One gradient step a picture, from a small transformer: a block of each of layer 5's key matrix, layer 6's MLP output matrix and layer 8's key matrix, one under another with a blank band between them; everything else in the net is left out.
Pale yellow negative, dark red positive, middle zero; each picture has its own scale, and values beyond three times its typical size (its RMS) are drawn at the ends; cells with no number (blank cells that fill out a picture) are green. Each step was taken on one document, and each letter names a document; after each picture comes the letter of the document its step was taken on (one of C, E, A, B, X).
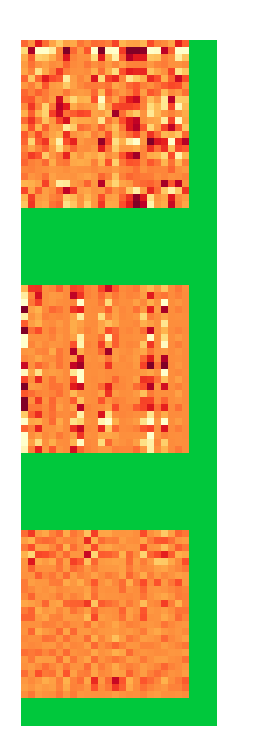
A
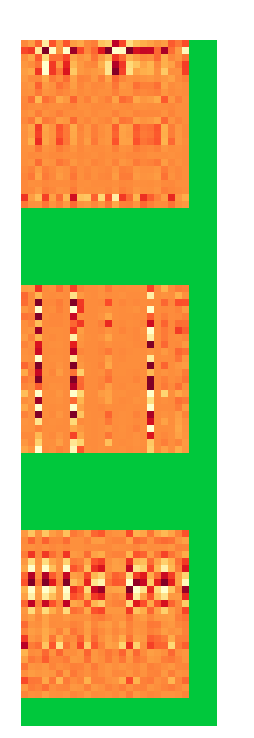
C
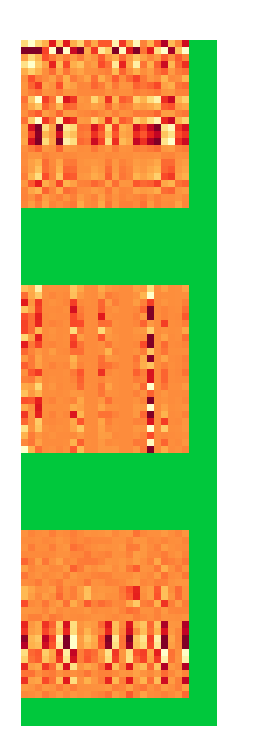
C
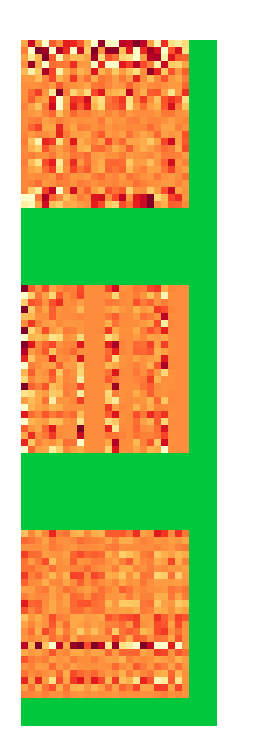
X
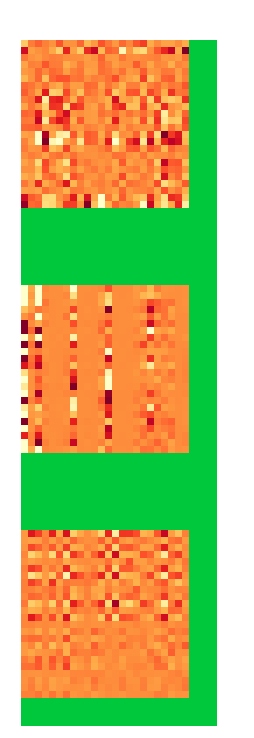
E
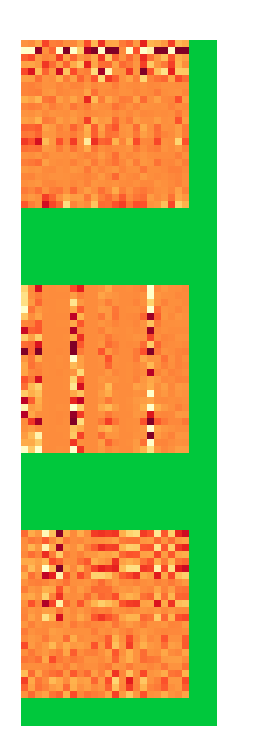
E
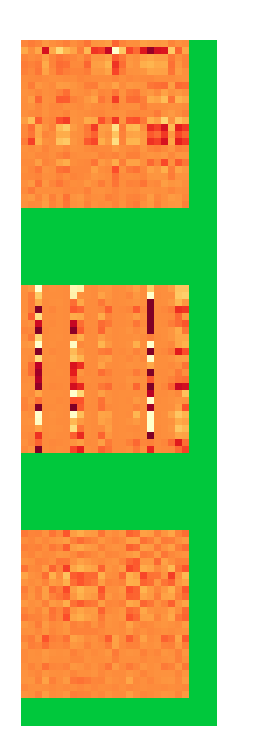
C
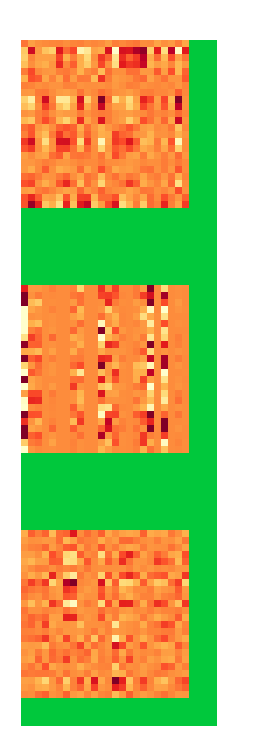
A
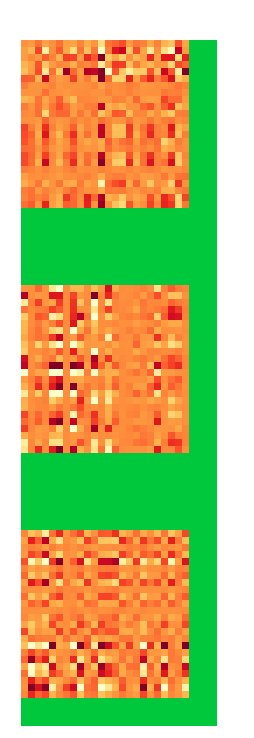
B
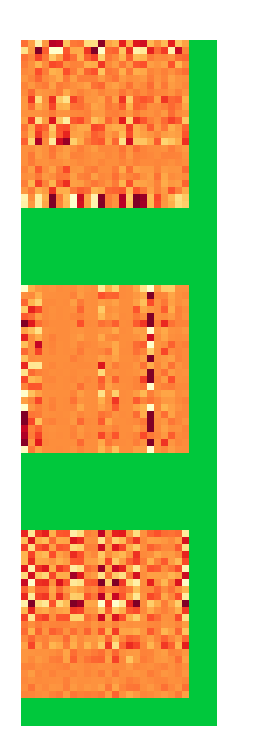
E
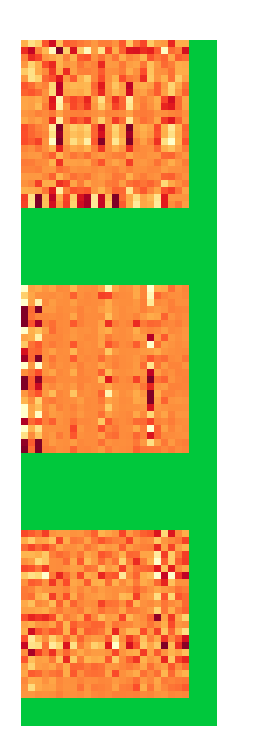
E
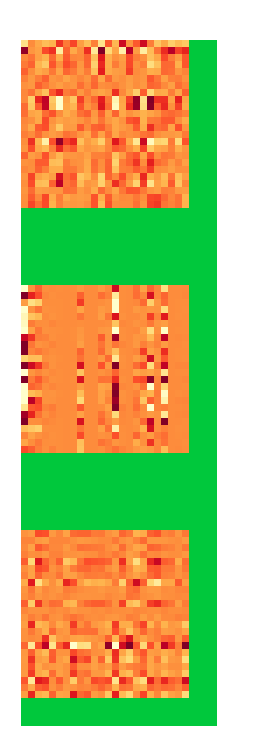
A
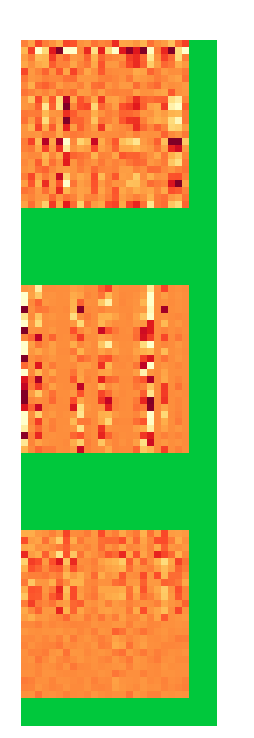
A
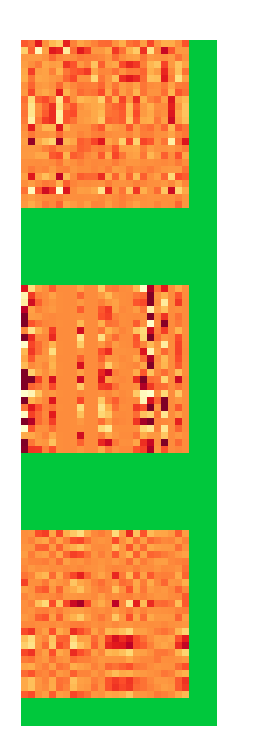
A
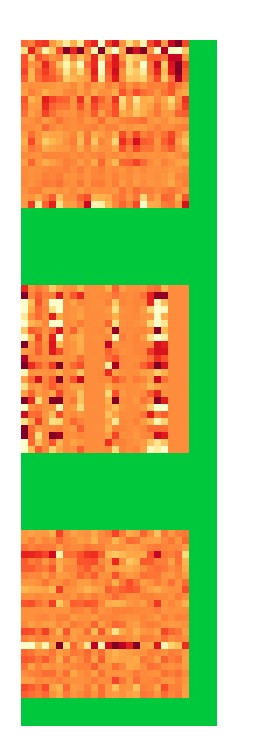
X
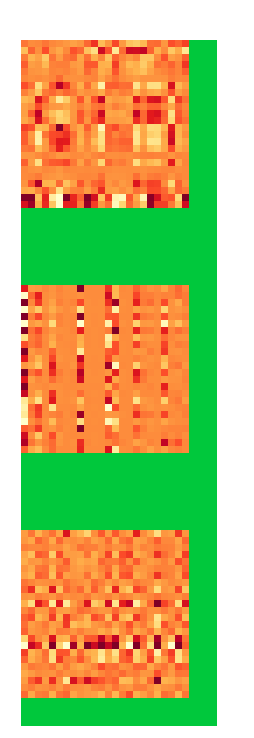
X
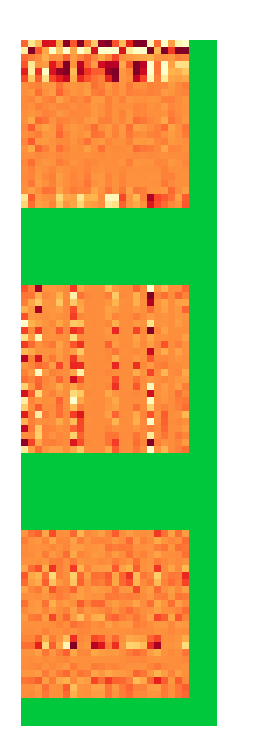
C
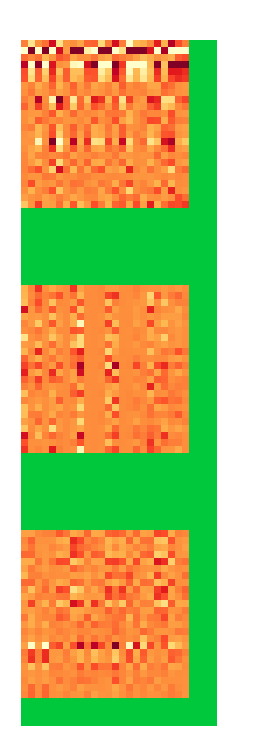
X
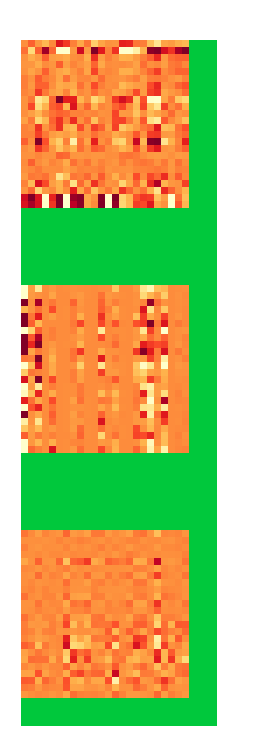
E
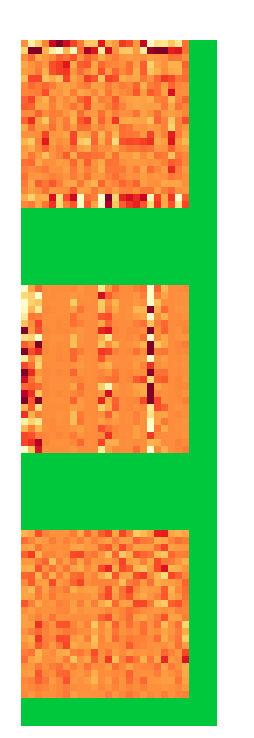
E
